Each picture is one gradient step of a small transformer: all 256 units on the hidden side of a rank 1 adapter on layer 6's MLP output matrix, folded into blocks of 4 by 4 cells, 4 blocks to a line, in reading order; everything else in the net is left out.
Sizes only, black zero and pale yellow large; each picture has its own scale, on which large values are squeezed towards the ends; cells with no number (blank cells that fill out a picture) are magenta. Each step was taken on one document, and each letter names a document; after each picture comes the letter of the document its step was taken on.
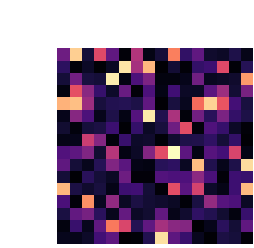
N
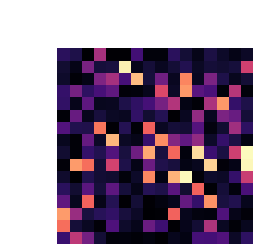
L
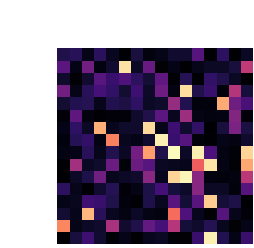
L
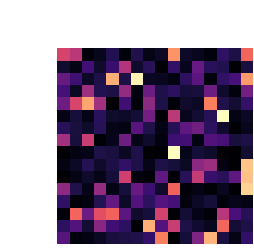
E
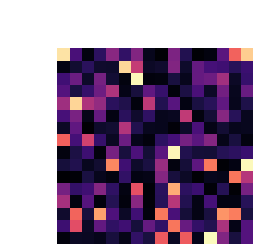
E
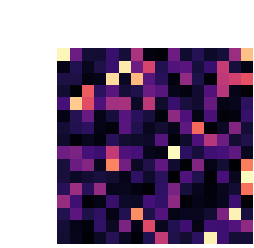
E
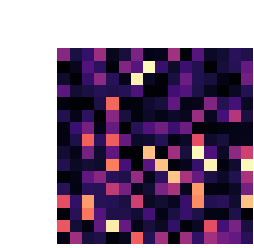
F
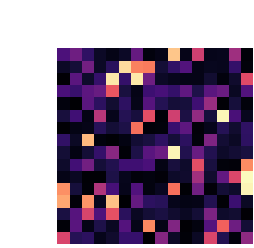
N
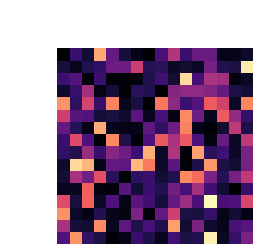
L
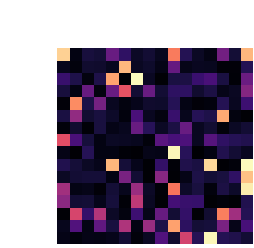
E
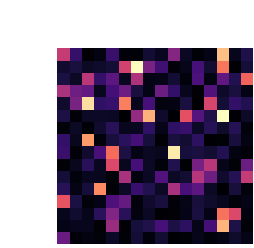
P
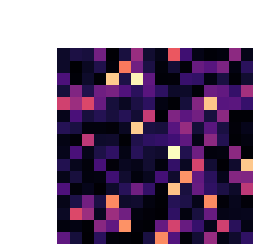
N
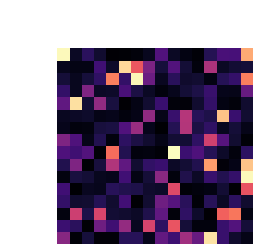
E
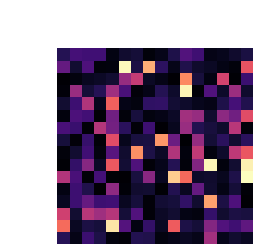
L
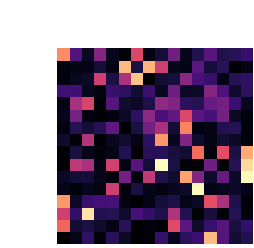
F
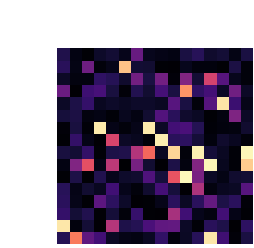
L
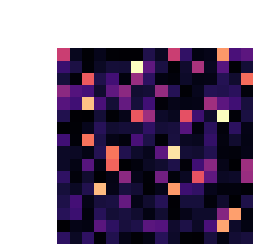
P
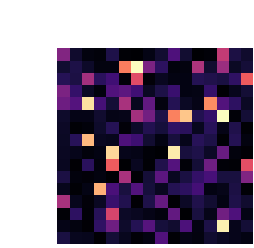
P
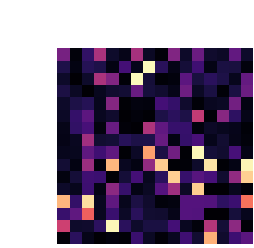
F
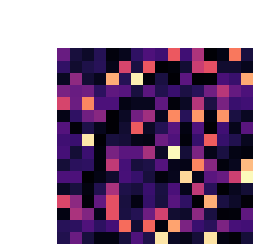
N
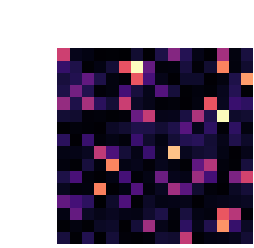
P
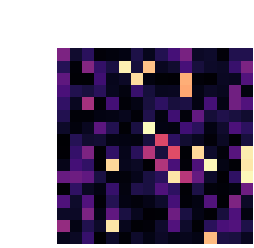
L
